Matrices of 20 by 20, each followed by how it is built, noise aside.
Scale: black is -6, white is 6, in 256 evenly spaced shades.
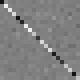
diagonal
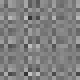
low rank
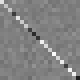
diagonal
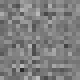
low rank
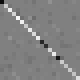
diagonal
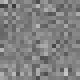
low rank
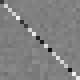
diagonal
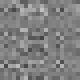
low rank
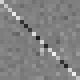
diagonal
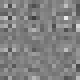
low rank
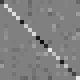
diagonal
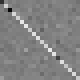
diagonal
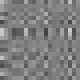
low rank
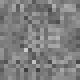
low rank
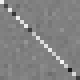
diagonal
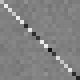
diagonal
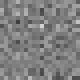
low rank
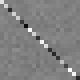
diagonal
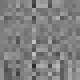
low rank
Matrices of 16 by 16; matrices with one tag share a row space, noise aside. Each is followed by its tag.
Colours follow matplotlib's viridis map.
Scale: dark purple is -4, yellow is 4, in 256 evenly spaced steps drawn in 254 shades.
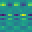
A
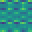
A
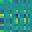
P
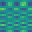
A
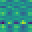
A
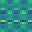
A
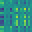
P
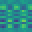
A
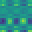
A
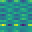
A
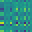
P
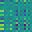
P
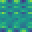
A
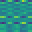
A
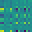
P
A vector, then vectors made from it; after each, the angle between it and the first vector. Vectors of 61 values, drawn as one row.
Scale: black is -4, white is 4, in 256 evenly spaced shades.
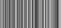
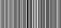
partly opposed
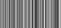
nearly parallel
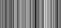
partly aligned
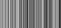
partly opposed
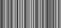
orthogonal
